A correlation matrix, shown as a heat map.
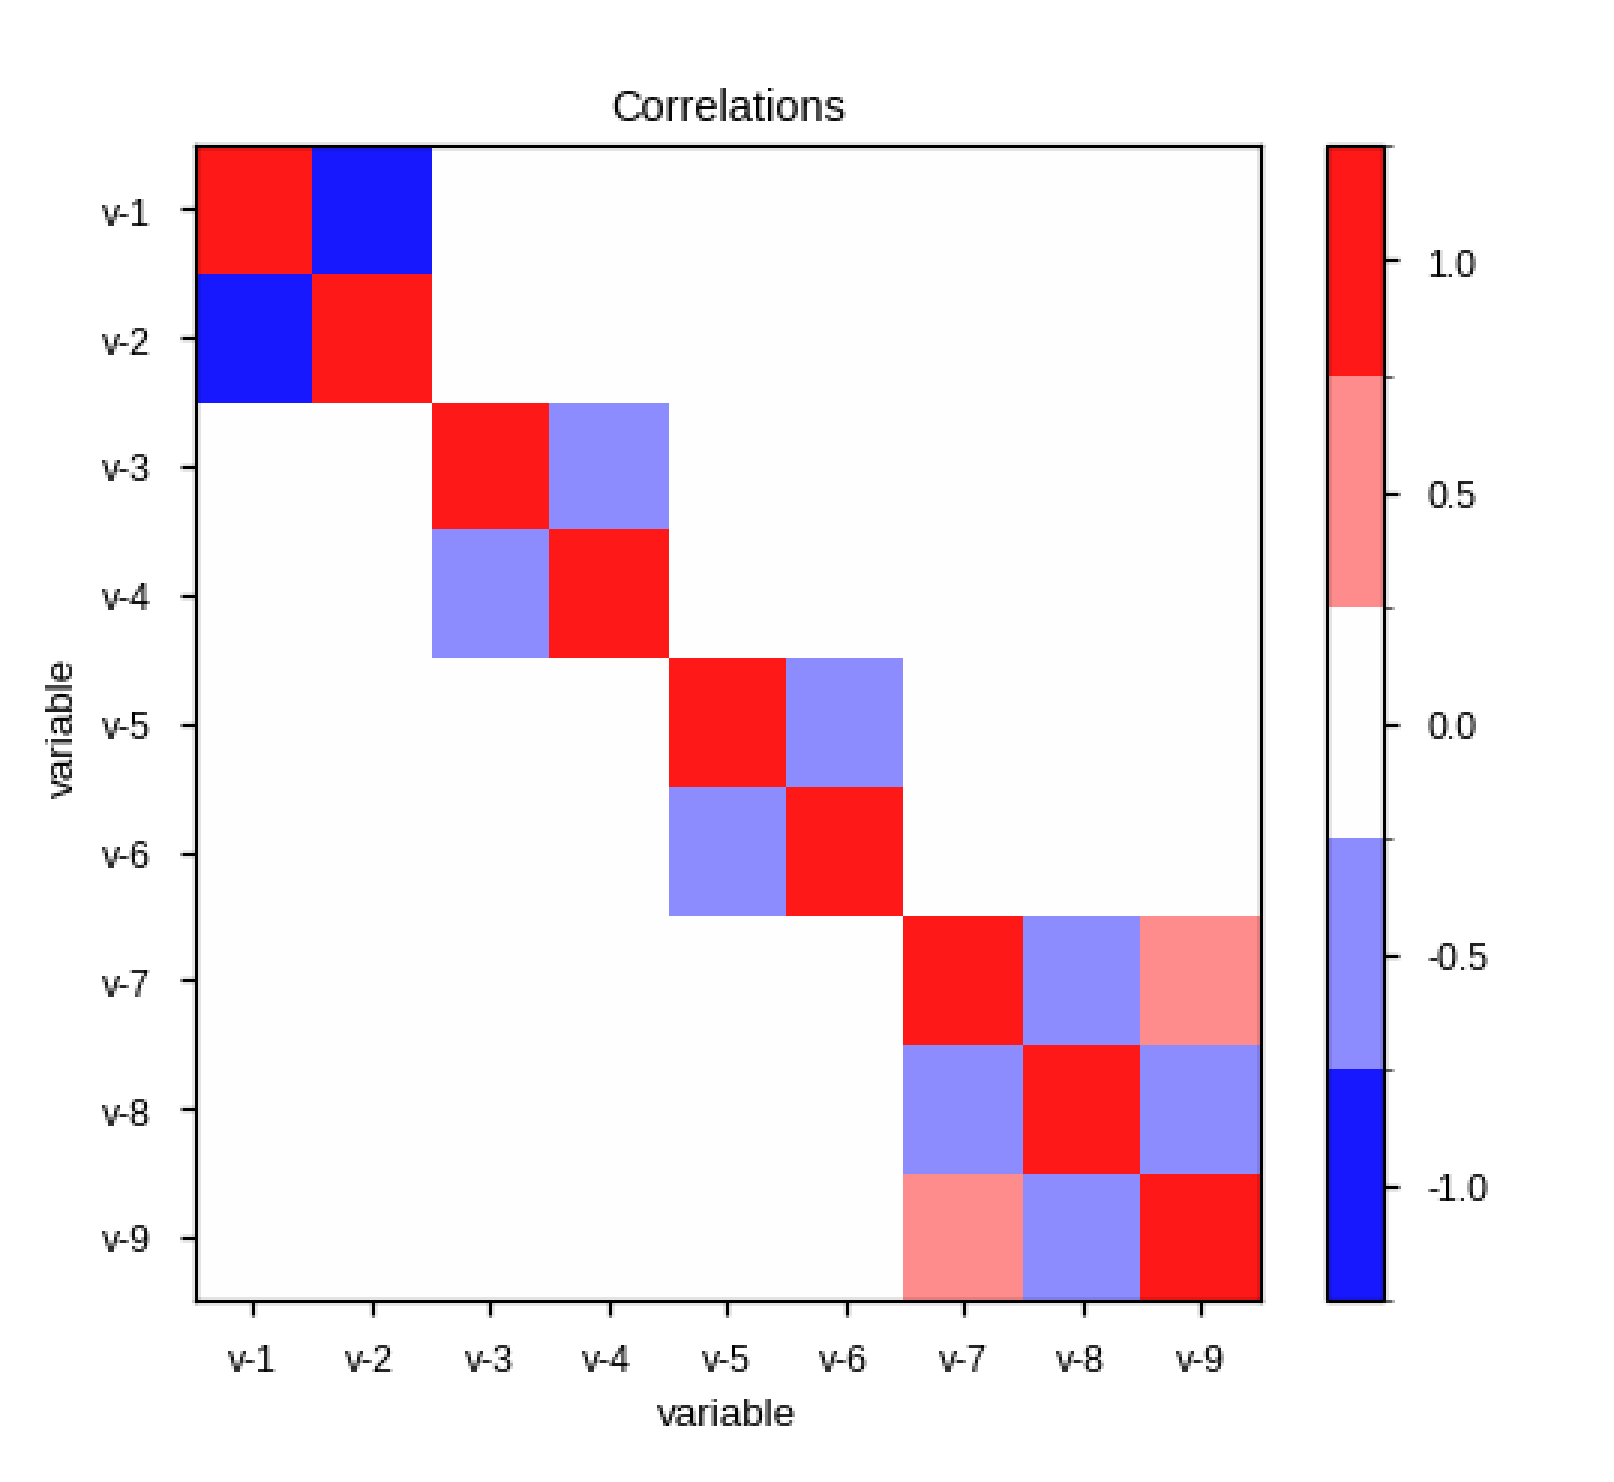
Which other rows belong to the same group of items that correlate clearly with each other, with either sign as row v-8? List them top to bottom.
v-7, v-9
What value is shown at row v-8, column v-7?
-0.5
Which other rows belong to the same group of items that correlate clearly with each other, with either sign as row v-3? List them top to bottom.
v-4
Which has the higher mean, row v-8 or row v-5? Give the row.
v-5
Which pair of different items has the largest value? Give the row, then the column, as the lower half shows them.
v-9, v-7
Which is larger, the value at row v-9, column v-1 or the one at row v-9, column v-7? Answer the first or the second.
the second
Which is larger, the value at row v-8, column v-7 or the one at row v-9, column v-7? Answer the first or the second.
the second
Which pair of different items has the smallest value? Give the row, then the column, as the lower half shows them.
v-2, v-1
